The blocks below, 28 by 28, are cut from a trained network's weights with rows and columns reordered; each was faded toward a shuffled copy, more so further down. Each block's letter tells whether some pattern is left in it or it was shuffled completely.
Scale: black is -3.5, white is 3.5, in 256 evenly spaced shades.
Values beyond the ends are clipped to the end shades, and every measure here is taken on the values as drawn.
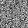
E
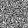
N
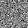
N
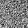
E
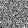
N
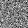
N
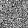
N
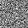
E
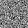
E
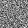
N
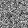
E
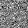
E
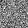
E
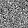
N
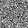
N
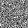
N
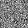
E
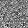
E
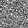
E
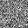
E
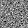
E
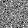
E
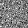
E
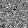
N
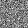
N
